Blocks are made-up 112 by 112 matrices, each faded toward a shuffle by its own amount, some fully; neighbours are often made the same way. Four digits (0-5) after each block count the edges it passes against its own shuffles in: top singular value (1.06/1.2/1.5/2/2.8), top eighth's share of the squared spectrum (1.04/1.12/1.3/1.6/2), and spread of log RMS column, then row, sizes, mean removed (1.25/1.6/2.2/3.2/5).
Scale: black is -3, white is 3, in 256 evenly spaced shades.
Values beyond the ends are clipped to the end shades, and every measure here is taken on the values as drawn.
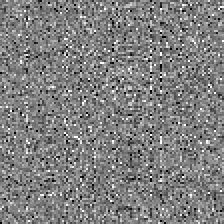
4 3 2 1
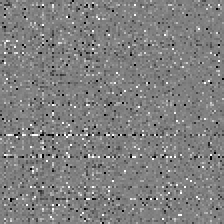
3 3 2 2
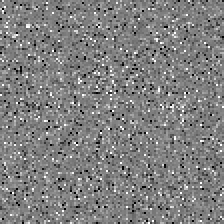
1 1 1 1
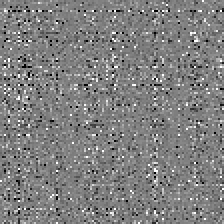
2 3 3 3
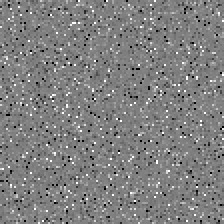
0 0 0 0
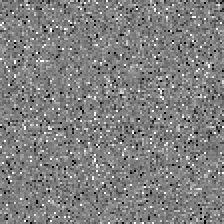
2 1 0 0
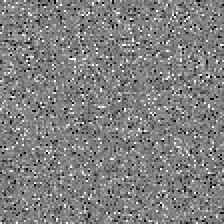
3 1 0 0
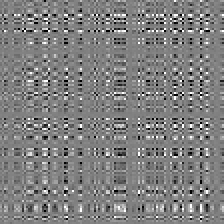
5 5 5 5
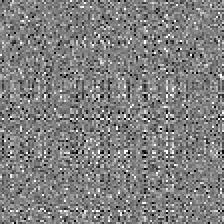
5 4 3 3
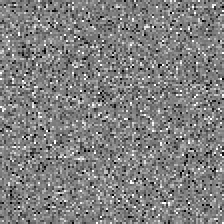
3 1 0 0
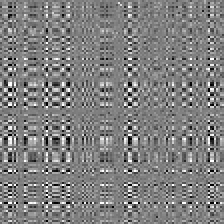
5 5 5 5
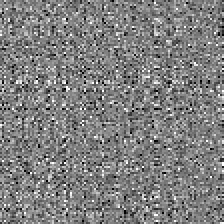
5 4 3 3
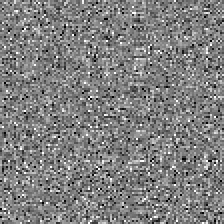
4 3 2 2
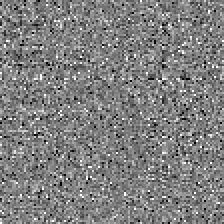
4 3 1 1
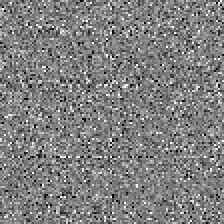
4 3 1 2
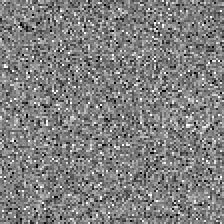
3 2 0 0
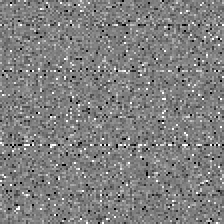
4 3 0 2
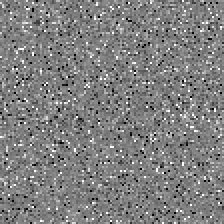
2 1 0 0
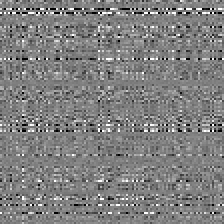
5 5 3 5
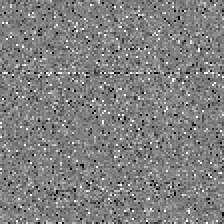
3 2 0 1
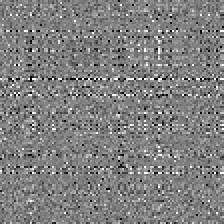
5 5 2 4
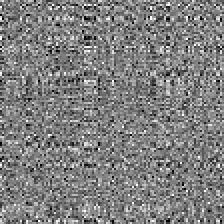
5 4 3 3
